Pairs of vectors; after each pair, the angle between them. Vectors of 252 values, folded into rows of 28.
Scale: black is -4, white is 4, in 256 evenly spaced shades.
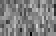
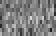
partly aligned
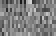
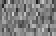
orthogonal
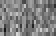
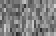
nearly opposite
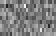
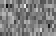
nearly parallel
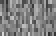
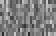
nearly opposite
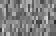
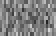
orthogonal
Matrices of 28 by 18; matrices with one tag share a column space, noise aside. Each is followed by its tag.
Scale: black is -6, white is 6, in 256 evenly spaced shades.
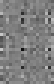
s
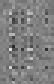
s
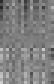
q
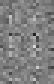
s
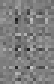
s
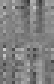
q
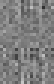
q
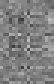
s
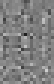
s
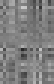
q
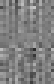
q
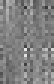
q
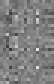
s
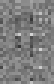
s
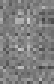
s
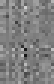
q
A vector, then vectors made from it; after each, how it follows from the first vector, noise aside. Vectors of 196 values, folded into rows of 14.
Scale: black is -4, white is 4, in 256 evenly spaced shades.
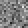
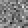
copied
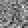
copied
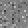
partly zeroed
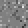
partly zeroed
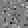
partly zeroed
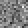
copied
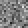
copied
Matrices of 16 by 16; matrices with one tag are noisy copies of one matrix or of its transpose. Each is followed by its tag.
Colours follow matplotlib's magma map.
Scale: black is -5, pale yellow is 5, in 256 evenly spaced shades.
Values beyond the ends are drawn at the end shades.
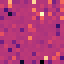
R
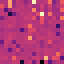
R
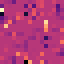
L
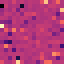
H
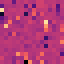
L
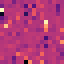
L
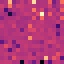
R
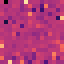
H
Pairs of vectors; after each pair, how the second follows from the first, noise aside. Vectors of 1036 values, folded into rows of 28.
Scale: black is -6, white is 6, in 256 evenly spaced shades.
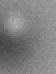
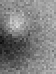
scaled up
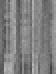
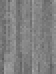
shrunk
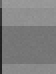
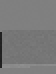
partly zeroed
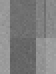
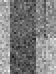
scaled up
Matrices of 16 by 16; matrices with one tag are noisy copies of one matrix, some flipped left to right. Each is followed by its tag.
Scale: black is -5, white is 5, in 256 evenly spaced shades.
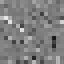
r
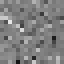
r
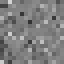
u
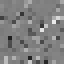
r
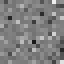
u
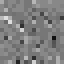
r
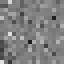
u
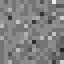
u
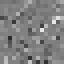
r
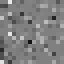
u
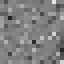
u
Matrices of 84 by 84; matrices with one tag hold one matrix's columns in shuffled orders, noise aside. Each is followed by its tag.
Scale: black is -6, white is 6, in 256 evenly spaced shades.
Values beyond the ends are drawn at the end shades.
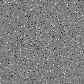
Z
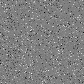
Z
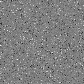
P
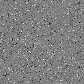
P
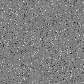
P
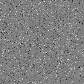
P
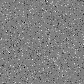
P
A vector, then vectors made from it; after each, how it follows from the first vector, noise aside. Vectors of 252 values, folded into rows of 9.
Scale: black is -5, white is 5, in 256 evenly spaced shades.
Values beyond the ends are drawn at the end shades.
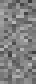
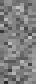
reversed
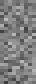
reversed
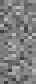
reversed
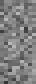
reversed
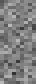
wrapped around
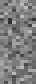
wrapped around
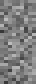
reversed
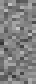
wrapped around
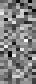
scaled up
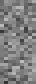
reversed
